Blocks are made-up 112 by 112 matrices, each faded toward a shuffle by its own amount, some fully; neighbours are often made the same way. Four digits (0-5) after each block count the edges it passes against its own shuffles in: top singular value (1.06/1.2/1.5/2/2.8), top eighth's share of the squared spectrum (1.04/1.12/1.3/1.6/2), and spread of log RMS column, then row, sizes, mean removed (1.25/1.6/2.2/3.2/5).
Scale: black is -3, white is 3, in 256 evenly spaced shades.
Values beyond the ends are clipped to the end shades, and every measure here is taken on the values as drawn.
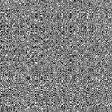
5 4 3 3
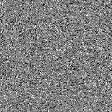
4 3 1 1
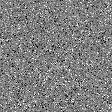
1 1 0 0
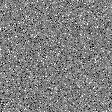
0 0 0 0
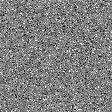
1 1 0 0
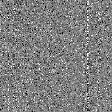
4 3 2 1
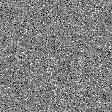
2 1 0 0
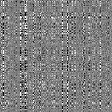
5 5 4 3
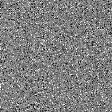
3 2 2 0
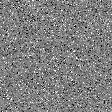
2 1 0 0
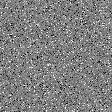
1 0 0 0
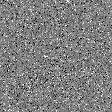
2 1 0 0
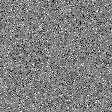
0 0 0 0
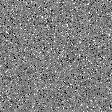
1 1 0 0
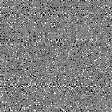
4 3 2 3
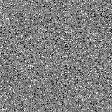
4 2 1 1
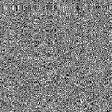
4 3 2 2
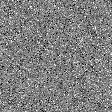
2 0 0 0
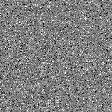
3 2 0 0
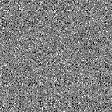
4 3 1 2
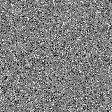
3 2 0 0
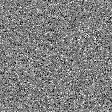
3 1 0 0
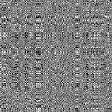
5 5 4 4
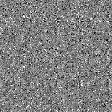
4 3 1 1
